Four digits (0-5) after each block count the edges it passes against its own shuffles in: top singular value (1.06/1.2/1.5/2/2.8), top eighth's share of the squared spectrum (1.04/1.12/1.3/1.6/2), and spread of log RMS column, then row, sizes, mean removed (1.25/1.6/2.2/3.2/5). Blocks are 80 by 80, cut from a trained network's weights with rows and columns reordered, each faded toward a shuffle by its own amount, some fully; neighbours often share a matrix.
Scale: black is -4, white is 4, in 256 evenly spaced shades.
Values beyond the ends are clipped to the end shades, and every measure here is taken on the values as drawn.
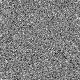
0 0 0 0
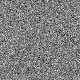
1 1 0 0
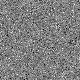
0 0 0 0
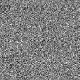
3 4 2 2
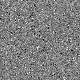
0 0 0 0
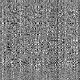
3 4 2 3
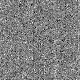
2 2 0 0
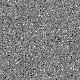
0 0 0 0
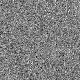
0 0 0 0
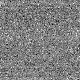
2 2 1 0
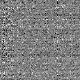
3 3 3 1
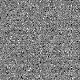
2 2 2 0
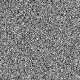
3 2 0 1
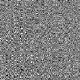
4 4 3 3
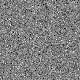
1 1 0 0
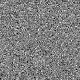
2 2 0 1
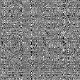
3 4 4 1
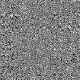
3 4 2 2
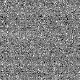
2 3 2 0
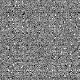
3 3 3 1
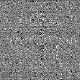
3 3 3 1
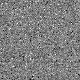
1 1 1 0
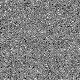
1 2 1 0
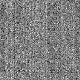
3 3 1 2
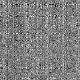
3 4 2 3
